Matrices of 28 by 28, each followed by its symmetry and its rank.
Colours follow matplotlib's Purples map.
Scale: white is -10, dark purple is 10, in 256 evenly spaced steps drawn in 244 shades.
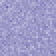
symmetric, full rank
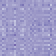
neither, rank three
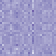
neither, rank three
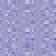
neither, rank three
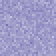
neither, full rank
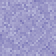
symmetric, full rank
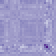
symmetric, rank three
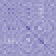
symmetric, rank five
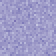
neither, full rank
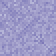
symmetric, full rank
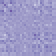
symmetric, rank three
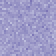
neither, full rank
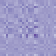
symmetric, rank three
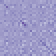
symmetric, rank five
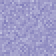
symmetric, full rank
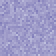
neither, full rank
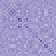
symmetric, rank five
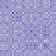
symmetric, rank three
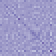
symmetric, rank five
